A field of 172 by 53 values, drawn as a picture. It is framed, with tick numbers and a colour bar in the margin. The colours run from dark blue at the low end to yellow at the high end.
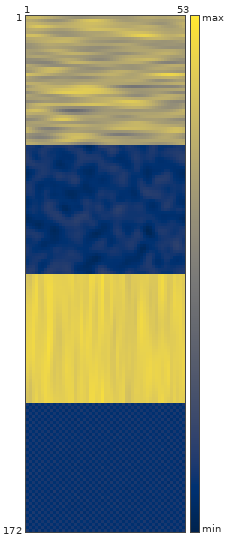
The table splits into 4 rows of 1 panel. Panel 1,1: high, streaked across. Panel 2,1: very low, blotchy, faint in contrast. Panel 3,1: very high, streaked downward, faint in contrast. Panel 4,1: very low, checkered, faint in contrast.
